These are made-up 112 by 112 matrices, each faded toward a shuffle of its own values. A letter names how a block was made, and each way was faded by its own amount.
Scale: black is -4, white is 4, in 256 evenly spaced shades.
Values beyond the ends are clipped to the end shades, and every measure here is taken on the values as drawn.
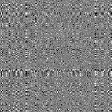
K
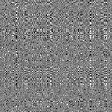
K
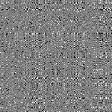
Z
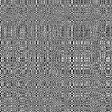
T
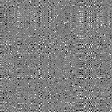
Z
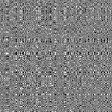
K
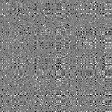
Z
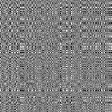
T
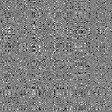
Z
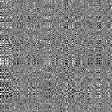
K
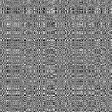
T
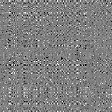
Z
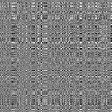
T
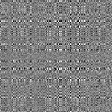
T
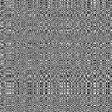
T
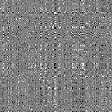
Z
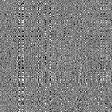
K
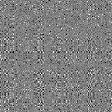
Z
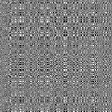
T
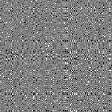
Z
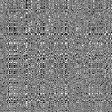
K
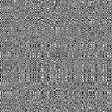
K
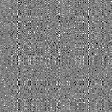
K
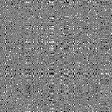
Z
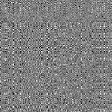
K
